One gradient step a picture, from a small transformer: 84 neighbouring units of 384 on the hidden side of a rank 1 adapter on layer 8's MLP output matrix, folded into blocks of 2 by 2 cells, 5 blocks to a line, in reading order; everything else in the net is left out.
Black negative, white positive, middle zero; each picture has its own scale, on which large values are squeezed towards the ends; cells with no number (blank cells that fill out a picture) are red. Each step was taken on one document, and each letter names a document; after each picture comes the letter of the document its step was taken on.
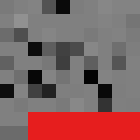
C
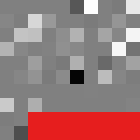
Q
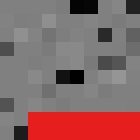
Q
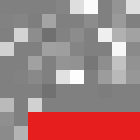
Q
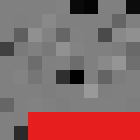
Q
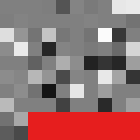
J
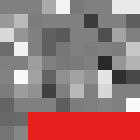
J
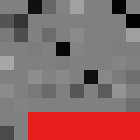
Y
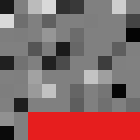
Y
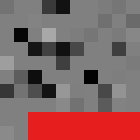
C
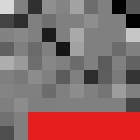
Y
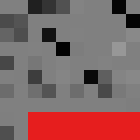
Y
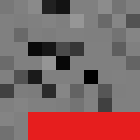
C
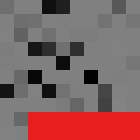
C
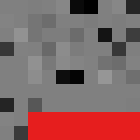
Q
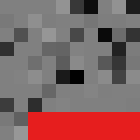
Q
